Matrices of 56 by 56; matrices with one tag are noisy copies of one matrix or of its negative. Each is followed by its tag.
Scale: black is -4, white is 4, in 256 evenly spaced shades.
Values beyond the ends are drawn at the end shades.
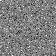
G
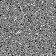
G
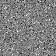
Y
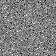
Y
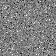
Y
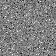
Y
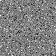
G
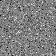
G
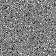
Y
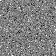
G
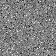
Y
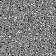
G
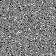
G
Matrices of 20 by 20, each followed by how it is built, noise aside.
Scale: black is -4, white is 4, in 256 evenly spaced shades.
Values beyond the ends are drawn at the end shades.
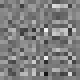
low rank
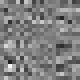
low rank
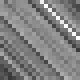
Toeplitz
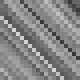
Toeplitz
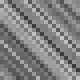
Toeplitz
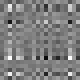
low rank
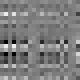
low rank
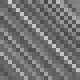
Toeplitz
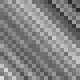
Toeplitz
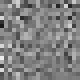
low rank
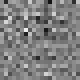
low rank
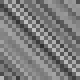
Toeplitz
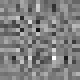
low rank
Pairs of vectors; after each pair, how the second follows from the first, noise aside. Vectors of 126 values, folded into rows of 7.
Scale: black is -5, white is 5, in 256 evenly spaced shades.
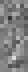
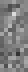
reversed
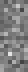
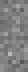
shrunk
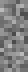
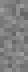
shrunk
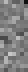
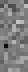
wrapped around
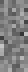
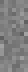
shrunk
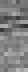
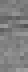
shrunk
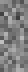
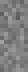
shrunk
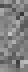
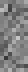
reversed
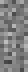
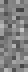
reversed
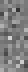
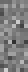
wrapped around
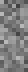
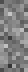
reversed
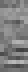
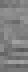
shrunk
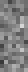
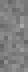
shrunk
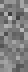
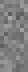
shrunk
